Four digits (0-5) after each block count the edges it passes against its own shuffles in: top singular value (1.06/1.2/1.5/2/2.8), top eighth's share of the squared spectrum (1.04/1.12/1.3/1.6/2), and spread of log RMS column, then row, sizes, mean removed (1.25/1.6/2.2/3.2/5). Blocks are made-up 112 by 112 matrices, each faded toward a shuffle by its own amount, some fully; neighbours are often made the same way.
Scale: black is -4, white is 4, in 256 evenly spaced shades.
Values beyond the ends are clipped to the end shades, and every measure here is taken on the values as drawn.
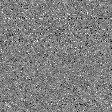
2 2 0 2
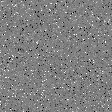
0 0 0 0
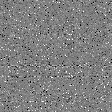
3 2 0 1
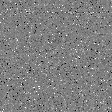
2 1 0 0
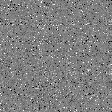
3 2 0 1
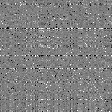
5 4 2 3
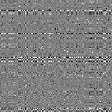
5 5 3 4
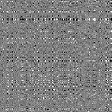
5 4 3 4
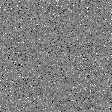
2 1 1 0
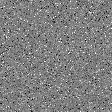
1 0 0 0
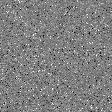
0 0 0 0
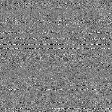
3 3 0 4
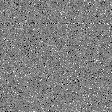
2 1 0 1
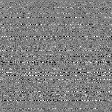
3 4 0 4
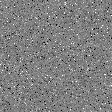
0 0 0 0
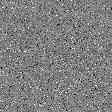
0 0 0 0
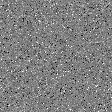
0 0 0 0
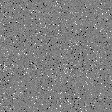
2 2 1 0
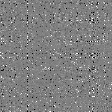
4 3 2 2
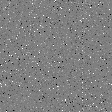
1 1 0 0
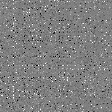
3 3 2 2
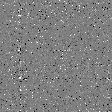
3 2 1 1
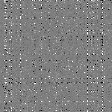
4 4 3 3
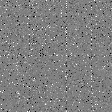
3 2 1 1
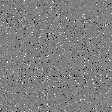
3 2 1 1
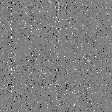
3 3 2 1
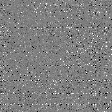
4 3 2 2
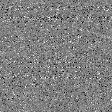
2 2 0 3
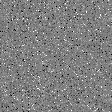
2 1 0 0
